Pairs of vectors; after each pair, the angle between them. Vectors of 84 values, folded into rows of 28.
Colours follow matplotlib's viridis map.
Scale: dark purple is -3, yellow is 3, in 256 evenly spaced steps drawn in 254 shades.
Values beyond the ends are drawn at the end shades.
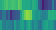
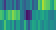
nearly opposite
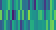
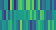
orthogonal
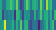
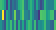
partly opposed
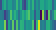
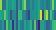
nearly opposite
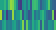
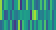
orthogonal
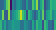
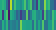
nearly opposite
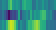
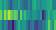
nearly opposite
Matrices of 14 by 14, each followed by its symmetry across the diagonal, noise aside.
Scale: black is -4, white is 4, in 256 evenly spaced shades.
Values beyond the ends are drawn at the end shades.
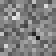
symmetric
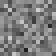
symmetric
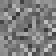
symmetric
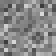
symmetric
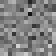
neither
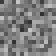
symmetric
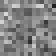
neither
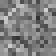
symmetric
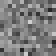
neither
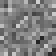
symmetric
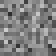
neither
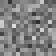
neither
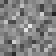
symmetric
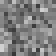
neither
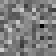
neither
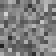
neither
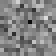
neither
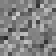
symmetric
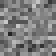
neither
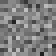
neither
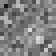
symmetric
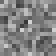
symmetric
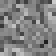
symmetric
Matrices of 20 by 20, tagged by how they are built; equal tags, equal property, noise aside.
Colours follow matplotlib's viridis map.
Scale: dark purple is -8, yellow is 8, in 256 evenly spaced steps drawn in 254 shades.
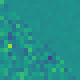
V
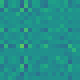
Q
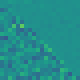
V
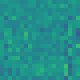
Q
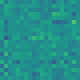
Q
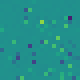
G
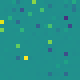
G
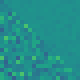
V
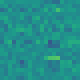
Q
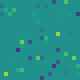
G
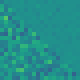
V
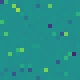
G
